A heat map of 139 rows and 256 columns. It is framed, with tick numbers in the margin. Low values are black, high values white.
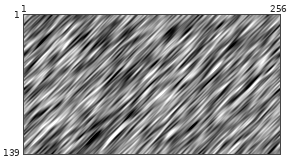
Streaks slant up to the right. There is no seam. Overall the values sit about 50% of the way up the scale. No single row or column stands out from its neighbours. The histogram is bell-shaped. The halves do not mirror each other.
